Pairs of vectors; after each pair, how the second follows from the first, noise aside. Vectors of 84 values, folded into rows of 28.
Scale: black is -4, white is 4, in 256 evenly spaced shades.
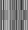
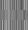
shrunk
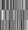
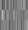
shrunk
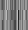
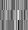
sign-scrambled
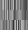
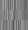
shrunk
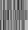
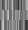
sign-scrambled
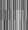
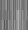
shrunk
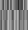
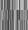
sign-scrambled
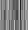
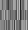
sign-scrambled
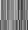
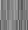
shrunk
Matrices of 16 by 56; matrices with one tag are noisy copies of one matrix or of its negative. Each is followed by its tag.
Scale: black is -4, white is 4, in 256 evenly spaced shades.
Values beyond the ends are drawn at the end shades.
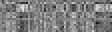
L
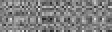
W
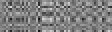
W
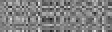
W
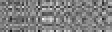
W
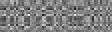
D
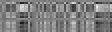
L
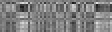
L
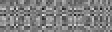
D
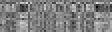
L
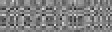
D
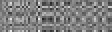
W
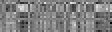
L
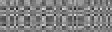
D
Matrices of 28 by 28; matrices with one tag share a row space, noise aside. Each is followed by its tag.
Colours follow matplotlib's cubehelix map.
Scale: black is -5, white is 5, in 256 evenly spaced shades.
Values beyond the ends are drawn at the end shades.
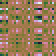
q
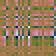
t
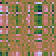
q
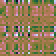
t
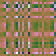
t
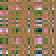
q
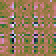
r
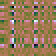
r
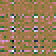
r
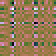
r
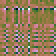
t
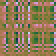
t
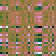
q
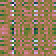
r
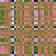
r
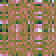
q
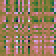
t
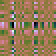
r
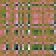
t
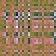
t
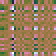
r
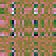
r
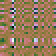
r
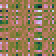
q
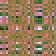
q
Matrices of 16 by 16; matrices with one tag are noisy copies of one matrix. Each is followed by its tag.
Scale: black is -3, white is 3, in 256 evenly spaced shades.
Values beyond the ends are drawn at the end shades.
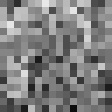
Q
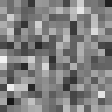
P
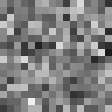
P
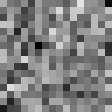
P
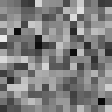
P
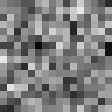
P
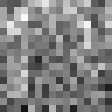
Q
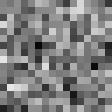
P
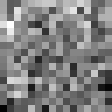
Q
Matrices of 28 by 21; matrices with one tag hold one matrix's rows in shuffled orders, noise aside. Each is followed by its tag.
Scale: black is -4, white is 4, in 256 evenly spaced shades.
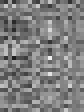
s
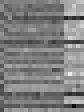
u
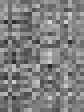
s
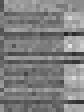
u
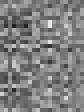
s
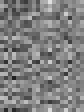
s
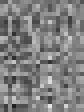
s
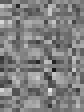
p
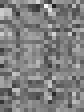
p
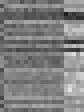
u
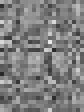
p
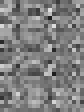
p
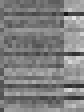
u
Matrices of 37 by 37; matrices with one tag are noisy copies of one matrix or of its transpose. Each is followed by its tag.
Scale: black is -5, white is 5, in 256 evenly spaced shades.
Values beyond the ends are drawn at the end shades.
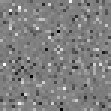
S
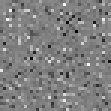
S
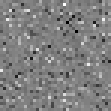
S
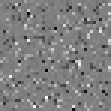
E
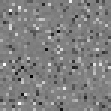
S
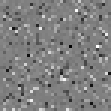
E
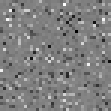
S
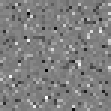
E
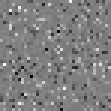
S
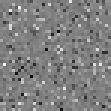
S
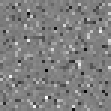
E
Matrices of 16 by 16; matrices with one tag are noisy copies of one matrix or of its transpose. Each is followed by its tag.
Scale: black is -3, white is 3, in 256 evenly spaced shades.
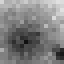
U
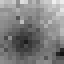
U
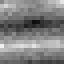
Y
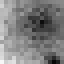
U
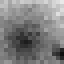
U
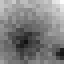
U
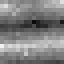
Y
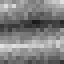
Y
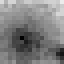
U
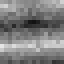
Y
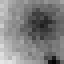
U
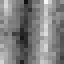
Y
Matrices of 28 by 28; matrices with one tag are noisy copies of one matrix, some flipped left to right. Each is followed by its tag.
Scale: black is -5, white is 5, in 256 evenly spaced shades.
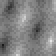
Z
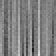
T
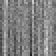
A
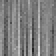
T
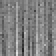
T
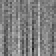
T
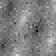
Z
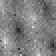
Z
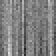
A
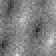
Z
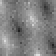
Z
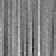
T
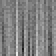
T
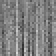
T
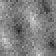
Z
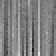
T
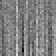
T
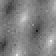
Z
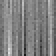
A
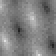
Z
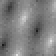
Z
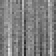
A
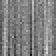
A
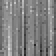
A
